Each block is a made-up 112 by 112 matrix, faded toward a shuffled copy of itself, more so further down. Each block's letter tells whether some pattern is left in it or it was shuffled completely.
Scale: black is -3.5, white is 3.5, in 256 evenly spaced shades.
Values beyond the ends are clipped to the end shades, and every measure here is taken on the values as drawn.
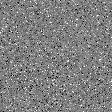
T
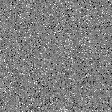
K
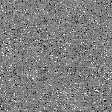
K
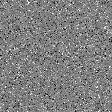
K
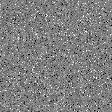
K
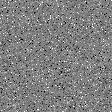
T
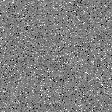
K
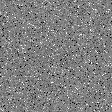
T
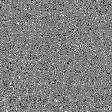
K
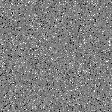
K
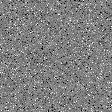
T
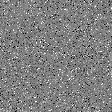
K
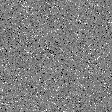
T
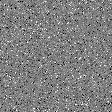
T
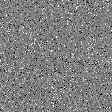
K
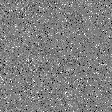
K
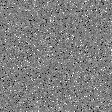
T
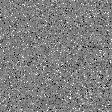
K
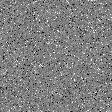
T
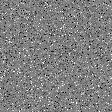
T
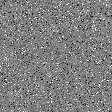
T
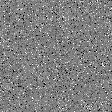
K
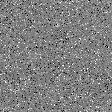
K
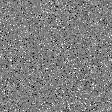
K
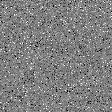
K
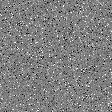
T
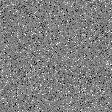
K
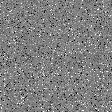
K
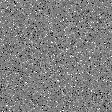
T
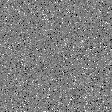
K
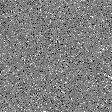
T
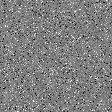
K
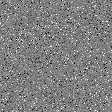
T
